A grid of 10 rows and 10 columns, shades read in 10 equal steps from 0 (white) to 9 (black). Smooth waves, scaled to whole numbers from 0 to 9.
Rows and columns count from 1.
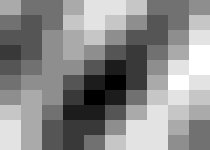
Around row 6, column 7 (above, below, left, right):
7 5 9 3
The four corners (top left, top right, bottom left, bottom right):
3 4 1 5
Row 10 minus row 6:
-4 -1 2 1 -3 -7 -6 -2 4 4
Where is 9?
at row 6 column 6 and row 7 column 5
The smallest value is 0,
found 3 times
